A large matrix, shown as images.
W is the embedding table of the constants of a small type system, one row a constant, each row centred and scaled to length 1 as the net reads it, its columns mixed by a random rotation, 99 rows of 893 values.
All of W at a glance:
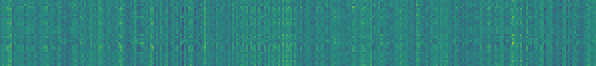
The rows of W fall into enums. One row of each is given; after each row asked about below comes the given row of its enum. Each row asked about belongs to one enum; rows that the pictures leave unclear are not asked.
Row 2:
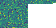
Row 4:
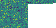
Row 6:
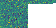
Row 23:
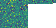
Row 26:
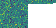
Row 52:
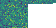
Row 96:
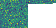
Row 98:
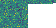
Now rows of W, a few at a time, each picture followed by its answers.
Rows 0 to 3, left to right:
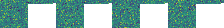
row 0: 4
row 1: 96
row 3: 23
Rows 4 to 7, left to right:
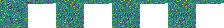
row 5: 6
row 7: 6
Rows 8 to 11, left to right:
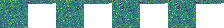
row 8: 96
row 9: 23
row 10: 4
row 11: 4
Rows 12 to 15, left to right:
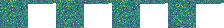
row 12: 23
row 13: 96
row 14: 23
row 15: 52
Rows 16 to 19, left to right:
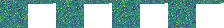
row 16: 98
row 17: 23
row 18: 23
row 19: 2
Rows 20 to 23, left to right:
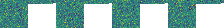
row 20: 98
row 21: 6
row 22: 96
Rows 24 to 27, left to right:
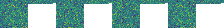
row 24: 52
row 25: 2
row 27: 52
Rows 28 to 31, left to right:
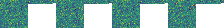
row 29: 98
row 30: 96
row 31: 23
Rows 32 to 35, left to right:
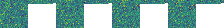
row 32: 26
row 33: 96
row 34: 23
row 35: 23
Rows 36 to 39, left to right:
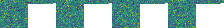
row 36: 4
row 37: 23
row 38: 52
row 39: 96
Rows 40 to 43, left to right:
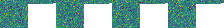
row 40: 98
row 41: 6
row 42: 4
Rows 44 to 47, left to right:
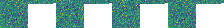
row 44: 6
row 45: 98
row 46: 23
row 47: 6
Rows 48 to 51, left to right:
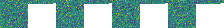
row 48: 6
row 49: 23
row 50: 98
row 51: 96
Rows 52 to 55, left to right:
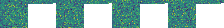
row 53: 2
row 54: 96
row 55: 98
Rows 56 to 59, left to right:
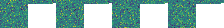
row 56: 23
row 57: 98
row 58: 2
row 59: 52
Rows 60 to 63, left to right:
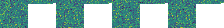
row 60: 26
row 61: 2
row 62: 4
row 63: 2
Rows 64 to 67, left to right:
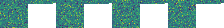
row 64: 2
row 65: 52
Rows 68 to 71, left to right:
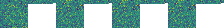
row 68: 52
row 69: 23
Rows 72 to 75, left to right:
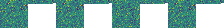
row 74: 98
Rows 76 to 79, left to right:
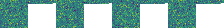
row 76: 96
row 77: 4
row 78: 52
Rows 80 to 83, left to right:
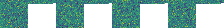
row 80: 6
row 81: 52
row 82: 96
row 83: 98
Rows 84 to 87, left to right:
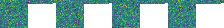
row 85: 98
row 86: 52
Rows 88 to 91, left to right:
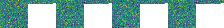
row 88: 6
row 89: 96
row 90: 52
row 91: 96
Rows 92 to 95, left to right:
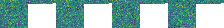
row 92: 96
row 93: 23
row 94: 98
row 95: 52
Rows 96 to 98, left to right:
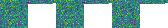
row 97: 96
